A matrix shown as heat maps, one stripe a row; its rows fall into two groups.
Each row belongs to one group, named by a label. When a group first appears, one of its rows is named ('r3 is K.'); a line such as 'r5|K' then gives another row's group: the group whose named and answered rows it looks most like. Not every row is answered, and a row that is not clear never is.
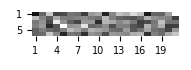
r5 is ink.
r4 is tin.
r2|tin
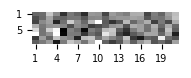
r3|ink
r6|tin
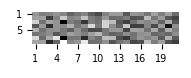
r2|tin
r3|tin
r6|ink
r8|tin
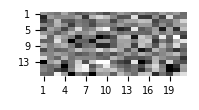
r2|ink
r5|ink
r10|ink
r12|tin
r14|ink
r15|ink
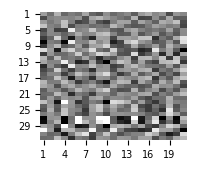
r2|ink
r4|tin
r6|ink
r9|ink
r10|tin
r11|ink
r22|ink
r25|ink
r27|ink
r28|ink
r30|tin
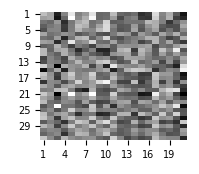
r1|tin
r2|tin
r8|tin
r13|ink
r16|tin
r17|tin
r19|tin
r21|tin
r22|tin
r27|tin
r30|ink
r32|tin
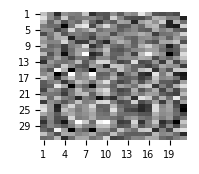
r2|tin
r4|ink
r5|tin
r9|ink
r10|ink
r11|ink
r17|tin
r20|ink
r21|ink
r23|ink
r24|tin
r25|tin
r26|tin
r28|ink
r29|ink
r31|tin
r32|ink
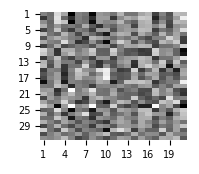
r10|tin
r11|tin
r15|ink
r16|ink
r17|ink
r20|tin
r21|tin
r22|ink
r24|tin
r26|ink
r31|ink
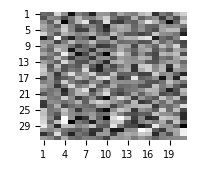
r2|ink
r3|ink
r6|tin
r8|tin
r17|ink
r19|tin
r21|ink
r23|ink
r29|tin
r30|ink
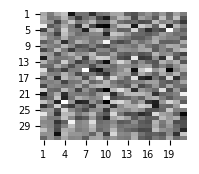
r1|tin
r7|tin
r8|ink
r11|tin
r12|ink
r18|ink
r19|ink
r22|ink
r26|tin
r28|tin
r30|tin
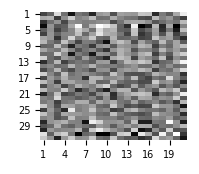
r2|tin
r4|ink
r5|ink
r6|ink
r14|tin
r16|tin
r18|tin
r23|ink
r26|tin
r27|tin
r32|tin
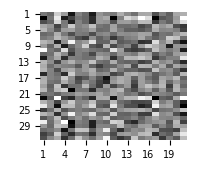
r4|tin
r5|tin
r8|tin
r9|ink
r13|tin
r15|tin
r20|tin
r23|tin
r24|tin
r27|ink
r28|tin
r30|ink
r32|ink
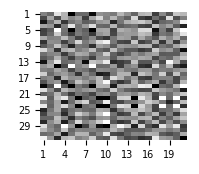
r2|ink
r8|ink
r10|tin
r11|ink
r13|ink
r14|tin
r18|ink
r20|tin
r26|ink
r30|tin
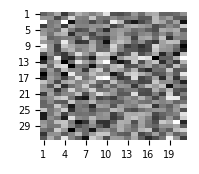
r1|ink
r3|tin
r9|tin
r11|ink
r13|ink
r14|tin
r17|ink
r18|tin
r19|ink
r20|tin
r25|tin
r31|ink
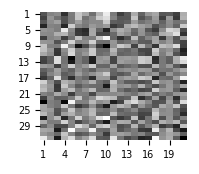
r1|ink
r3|ink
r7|ink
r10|tin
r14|tin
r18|tin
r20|tin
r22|ink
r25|tin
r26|tin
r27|ink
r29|ink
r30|tin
